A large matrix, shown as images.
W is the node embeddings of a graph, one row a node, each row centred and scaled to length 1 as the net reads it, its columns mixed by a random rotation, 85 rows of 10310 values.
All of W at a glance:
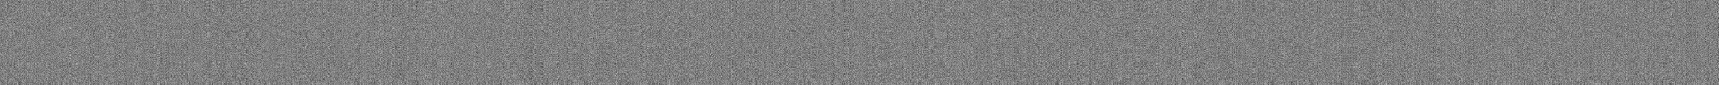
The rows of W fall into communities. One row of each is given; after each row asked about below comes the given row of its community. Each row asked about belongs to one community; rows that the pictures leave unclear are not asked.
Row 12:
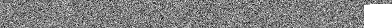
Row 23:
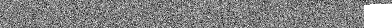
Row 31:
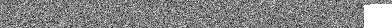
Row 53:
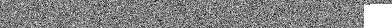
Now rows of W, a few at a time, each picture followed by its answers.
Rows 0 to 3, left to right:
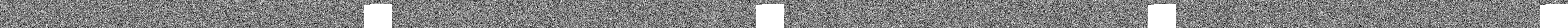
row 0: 31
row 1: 53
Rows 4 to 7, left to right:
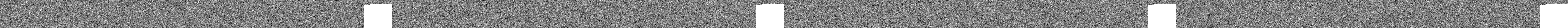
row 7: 23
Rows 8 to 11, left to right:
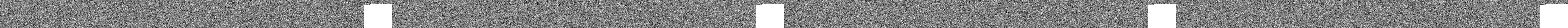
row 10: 53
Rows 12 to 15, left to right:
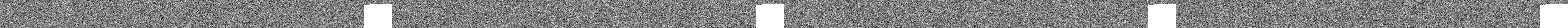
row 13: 23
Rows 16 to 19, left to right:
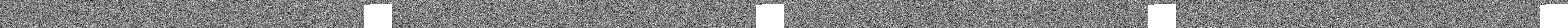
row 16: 53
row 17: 53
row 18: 23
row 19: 31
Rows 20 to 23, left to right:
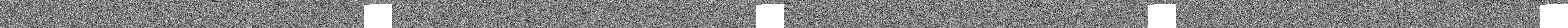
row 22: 31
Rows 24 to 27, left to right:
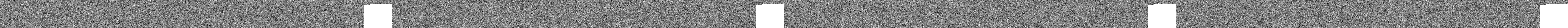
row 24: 53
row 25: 23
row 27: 23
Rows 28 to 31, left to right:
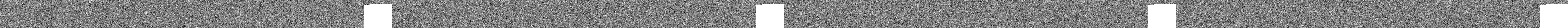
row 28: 12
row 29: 53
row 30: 31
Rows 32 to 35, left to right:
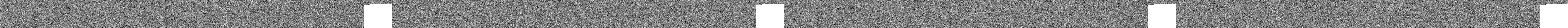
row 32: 23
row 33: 53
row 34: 23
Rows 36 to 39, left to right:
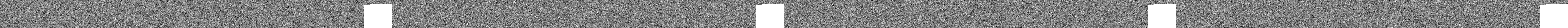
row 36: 53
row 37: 23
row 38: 12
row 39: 31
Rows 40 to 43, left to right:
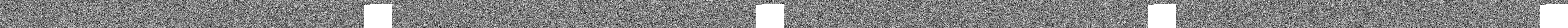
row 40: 53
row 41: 31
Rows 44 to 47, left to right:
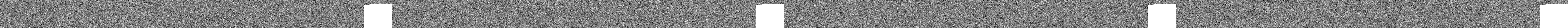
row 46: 12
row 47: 12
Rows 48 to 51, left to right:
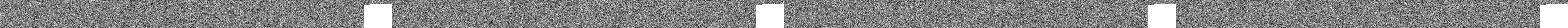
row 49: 53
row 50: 23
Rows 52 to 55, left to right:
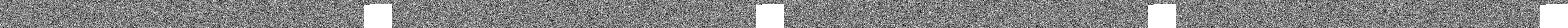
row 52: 23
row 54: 12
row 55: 23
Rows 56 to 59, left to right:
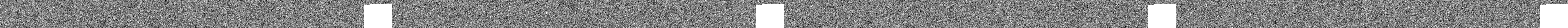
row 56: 23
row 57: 53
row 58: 23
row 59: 53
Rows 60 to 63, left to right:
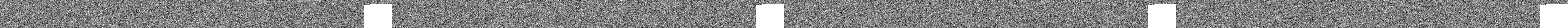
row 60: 31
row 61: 23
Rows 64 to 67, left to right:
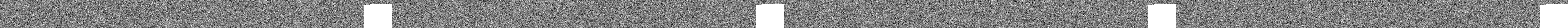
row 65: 12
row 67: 31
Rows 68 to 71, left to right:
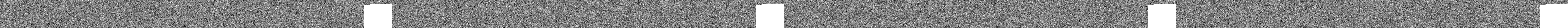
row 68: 23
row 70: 12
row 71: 23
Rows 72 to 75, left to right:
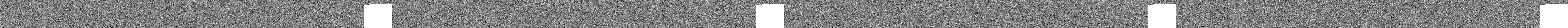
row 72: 23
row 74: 31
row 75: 12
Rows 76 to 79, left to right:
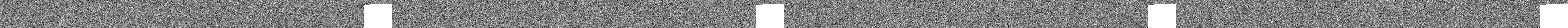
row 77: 31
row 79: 23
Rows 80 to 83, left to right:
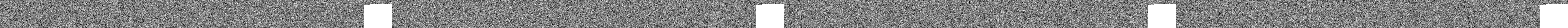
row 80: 53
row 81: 53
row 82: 53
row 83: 53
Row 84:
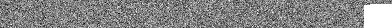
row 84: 53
